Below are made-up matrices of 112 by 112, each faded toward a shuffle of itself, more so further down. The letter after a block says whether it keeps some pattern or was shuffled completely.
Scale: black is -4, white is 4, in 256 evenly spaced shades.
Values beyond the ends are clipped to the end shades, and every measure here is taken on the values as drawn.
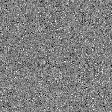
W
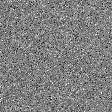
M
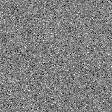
W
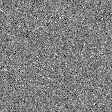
M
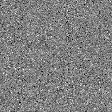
W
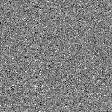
W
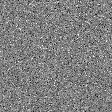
M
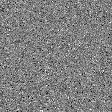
W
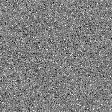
W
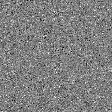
W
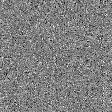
W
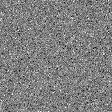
W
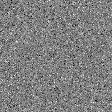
W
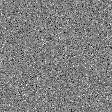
M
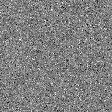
W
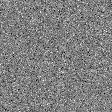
M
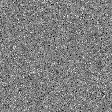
W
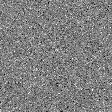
W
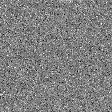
W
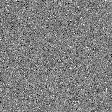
W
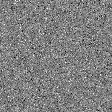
W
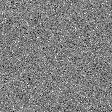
M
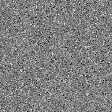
W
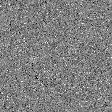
W
